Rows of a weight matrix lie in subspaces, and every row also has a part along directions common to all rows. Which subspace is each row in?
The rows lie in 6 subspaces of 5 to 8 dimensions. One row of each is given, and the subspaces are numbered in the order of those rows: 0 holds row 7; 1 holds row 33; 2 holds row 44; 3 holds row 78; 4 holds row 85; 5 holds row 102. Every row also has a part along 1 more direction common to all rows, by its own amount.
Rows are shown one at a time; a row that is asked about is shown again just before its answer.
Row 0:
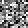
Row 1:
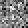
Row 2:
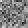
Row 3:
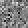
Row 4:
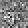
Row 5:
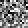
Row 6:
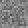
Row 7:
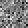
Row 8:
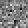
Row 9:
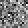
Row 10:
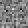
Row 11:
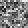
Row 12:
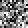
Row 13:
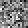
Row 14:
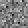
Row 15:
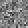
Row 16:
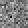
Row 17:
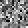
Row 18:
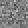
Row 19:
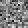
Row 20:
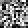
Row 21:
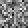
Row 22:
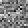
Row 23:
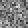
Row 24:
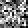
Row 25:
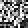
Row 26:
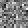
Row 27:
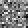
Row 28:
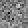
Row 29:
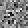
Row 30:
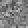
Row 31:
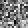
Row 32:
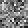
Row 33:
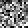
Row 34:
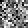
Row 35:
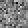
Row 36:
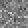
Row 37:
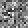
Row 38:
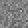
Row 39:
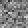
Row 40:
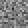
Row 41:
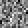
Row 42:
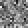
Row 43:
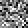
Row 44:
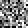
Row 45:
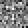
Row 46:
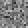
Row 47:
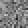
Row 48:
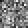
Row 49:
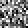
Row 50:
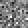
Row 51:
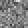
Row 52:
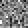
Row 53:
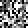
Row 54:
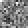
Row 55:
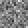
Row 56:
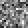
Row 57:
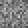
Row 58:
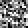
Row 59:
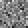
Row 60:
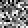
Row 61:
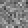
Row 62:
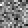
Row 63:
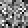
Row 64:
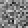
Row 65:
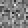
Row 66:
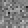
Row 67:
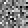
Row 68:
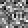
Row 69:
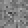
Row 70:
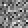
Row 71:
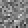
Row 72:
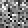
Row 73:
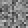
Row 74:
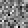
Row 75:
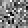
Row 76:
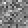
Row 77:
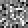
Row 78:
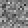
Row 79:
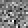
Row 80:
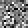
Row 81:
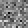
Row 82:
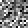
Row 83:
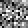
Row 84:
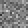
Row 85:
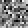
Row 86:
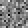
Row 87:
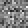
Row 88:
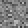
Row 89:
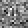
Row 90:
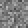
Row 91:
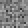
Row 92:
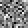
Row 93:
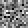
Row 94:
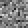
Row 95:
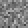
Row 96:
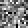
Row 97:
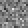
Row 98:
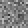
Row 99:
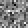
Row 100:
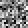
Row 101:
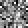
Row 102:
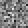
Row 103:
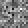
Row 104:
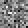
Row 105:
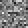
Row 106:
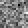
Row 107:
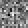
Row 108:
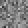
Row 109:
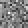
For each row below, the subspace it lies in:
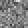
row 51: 3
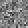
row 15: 2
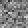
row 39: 4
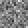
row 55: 3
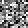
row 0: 1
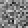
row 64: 1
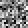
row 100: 2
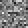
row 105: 3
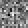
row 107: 2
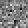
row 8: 1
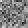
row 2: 3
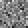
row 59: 2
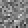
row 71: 1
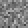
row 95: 4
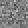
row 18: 0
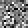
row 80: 2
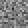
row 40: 5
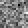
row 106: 5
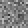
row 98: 1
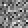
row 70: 0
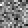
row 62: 3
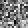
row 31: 1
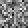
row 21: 4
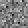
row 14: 4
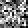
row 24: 4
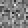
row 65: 0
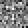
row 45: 5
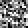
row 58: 4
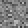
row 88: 1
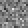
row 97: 5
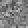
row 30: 2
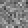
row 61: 5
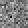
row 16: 0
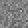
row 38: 0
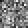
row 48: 3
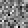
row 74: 1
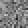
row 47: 3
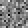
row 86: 3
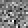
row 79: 1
